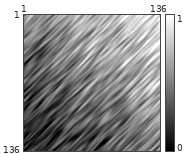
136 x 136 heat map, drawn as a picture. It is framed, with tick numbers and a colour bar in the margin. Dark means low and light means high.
No row or column stands out. Overall the values sit about 50% of the way up the scale. The ninth with the highest average is the top right. There is an overall slope up to the top right. The values follow a bell shape. The grain runs diagonally up to the right. The halves do not mirror each other. The bottom left is the ninth with the lowest average.
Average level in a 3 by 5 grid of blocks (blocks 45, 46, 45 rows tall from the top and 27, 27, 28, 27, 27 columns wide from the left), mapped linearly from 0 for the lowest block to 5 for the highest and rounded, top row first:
2 3 4 4 5 | 1 2 3 3 4 | 0 1 1 2 3
